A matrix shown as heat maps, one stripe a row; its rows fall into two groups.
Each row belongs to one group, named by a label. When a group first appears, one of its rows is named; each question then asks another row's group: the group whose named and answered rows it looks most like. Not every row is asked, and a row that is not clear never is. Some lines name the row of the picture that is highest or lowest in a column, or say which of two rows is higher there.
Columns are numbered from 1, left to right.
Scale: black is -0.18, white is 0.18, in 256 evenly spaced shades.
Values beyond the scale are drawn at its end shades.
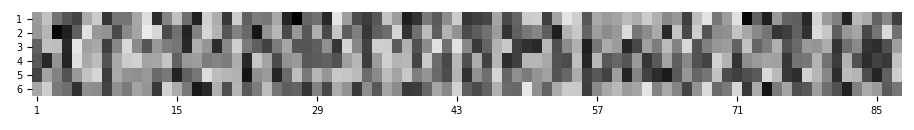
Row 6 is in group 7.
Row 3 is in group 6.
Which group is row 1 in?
7
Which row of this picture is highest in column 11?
4
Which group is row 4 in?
6
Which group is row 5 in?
6
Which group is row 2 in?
7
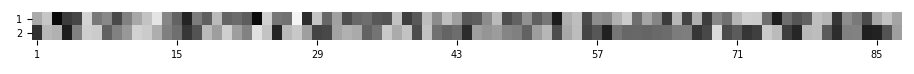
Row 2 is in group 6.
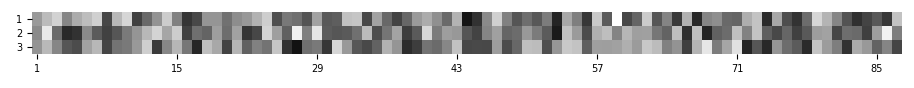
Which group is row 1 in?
6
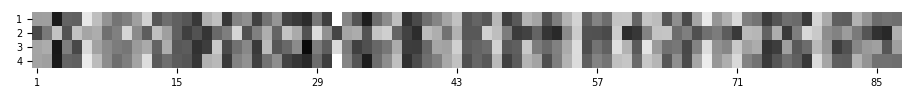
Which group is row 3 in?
7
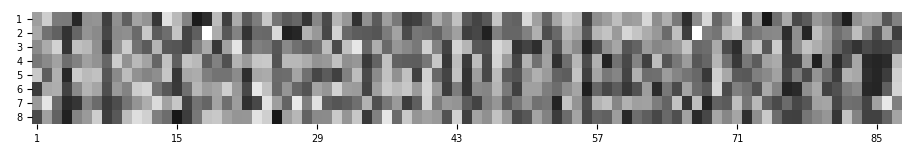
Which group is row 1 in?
7
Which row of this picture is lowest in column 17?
1
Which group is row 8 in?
6
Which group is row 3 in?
6
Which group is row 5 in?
6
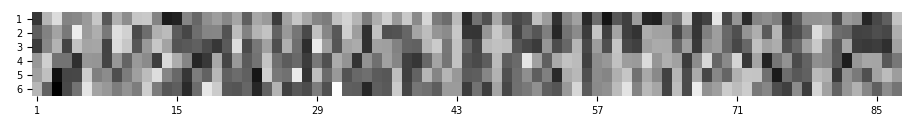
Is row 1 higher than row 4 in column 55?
No
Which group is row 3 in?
6
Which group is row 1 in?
6
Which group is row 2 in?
6
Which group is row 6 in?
7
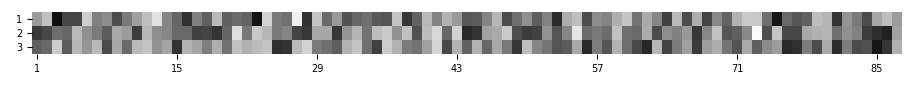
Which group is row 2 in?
6
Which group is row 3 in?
6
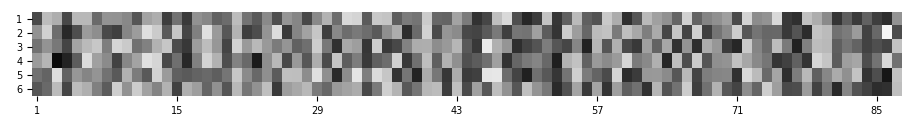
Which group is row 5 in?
6
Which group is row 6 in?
6
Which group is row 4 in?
7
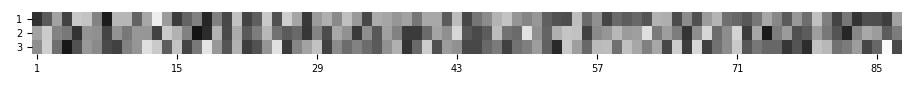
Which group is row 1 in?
6
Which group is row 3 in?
7
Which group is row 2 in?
7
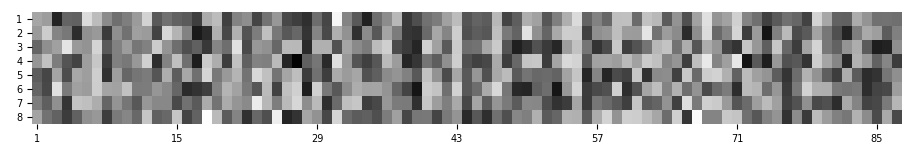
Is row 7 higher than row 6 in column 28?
Yes
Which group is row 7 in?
6
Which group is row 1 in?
7
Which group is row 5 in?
6
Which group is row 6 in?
6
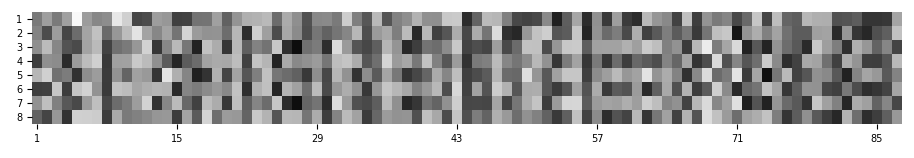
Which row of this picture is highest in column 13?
6
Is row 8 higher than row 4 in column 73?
Yes
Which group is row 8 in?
6
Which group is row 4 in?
6
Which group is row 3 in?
7
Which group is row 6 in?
6
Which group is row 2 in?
6
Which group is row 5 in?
7
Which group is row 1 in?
6
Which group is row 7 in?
7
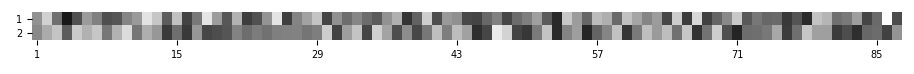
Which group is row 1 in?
7
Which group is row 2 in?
6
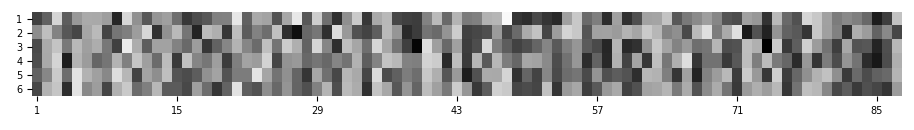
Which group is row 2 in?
7
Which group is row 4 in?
6
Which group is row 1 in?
6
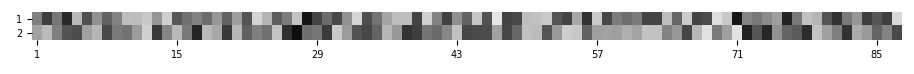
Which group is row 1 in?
6
